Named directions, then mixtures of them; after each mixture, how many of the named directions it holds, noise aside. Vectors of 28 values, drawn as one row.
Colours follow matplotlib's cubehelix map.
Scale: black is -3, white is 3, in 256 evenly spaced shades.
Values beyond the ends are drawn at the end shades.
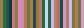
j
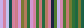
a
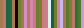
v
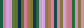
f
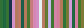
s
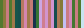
three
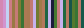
two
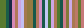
one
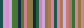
one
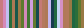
three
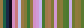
three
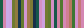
one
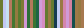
two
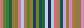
two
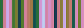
one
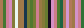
one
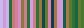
one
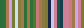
two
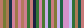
three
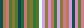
two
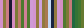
three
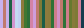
three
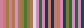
two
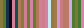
three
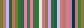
three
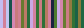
one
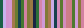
one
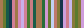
one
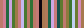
three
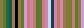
one
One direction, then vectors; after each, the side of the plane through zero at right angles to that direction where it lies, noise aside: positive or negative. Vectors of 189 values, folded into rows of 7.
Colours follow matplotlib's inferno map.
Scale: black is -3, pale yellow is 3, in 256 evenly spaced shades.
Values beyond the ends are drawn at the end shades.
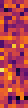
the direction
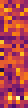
negative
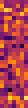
negative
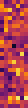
negative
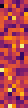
positive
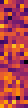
positive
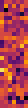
positive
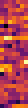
positive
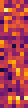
negative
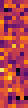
positive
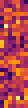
negative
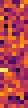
positive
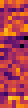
negative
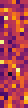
negative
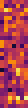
negative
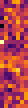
negative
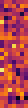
positive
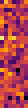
positive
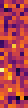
positive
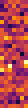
positive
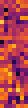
positive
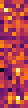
negative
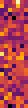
negative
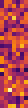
positive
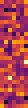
positive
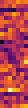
positive
